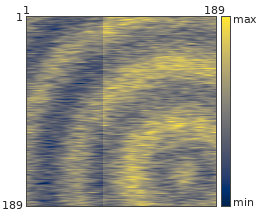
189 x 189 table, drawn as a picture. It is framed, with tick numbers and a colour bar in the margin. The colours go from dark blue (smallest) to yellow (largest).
The right part is higher, past a seam about 40% of the way across. Concentric rings centre on the bottom right. Neither half mirrors the other.
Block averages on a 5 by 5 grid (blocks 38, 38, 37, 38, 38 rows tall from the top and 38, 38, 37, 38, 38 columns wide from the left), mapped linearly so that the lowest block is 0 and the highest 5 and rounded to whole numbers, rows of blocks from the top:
02433 | 20455 | 12344 | 02443 | 02432
